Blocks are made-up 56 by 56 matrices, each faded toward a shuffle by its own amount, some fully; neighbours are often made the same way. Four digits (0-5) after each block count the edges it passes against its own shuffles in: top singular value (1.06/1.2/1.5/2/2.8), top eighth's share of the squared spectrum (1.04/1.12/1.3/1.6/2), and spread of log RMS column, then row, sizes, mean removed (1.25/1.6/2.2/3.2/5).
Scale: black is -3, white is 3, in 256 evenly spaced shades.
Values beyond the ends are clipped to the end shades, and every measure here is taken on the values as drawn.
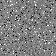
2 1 0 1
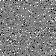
2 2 0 0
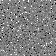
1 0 0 0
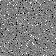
1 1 0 0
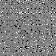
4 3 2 2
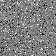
0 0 0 0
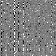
4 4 3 1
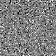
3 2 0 0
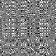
4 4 3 2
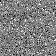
1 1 0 0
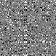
4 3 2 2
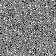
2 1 0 0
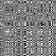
5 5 3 3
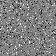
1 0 0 0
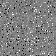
2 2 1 0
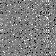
3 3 1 0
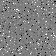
0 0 0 0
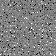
2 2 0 0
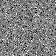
0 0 0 0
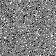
0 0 0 0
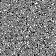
0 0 0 0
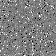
2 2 0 0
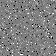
0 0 0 0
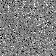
0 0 0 0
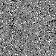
1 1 2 0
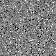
1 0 0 0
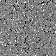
1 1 1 0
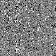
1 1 2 0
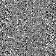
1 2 3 0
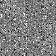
1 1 2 0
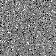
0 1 1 0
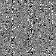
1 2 3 0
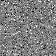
0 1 1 0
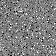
0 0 0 0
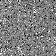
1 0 1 0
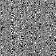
1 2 3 0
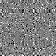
4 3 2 1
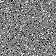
1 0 0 0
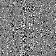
1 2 2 0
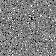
1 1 0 0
